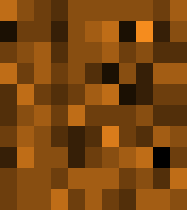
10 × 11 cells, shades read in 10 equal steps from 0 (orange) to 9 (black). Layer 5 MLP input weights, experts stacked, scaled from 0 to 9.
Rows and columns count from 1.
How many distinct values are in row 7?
6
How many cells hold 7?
7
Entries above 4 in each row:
3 6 5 5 8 7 6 5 4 4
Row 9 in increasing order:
2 3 3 3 4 4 4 5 5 5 6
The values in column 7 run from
1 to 8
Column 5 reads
4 4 4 4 5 2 7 7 3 5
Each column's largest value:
8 5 5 7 7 6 8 8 7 9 6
